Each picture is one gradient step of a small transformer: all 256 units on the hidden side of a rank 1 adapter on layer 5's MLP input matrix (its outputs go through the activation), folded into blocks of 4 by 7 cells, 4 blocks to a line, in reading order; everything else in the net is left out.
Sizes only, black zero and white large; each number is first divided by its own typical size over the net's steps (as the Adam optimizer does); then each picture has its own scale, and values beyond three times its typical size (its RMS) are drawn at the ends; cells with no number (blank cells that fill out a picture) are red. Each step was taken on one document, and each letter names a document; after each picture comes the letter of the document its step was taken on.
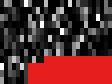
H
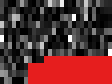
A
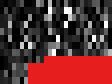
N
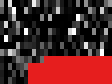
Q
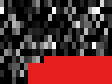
Q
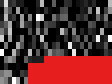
H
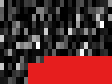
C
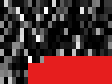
H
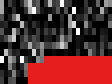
Q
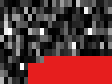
H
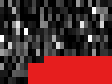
C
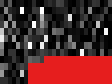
A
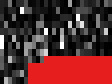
A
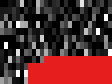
H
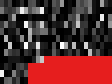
A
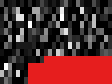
H
